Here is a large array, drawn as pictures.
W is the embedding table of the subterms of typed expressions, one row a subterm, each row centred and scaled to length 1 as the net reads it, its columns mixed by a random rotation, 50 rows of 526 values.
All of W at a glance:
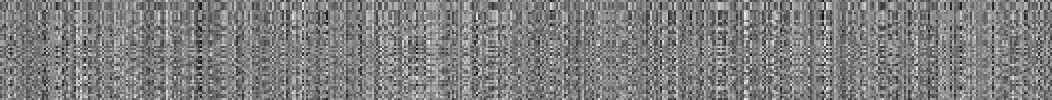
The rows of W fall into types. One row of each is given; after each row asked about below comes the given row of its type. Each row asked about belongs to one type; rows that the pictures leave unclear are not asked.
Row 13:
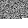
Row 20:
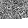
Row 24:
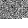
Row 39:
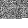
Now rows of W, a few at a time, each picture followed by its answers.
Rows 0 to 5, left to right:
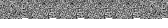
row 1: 13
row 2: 13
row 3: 13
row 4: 13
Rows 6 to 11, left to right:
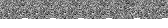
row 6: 20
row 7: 39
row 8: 39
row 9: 39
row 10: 20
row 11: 20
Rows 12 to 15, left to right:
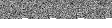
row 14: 13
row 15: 39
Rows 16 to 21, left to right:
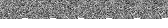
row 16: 20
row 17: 39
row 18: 24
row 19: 24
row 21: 20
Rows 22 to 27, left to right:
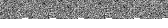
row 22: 20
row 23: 13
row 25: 13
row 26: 24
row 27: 24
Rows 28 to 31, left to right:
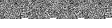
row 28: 13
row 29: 20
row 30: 20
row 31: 13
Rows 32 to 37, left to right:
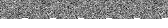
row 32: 39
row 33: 20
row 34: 13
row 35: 24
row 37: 20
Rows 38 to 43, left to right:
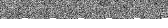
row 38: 39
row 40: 24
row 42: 24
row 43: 13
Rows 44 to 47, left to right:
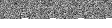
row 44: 13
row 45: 20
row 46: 39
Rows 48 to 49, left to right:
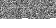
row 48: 39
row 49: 20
